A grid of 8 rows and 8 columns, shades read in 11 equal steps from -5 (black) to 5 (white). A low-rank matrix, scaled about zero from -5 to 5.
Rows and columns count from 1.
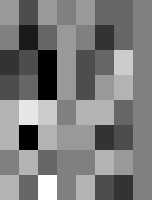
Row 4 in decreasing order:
2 1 1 0 -1 -2 -2 -5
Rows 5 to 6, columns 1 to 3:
2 4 3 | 2 -5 2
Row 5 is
2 4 3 0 2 2 -1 0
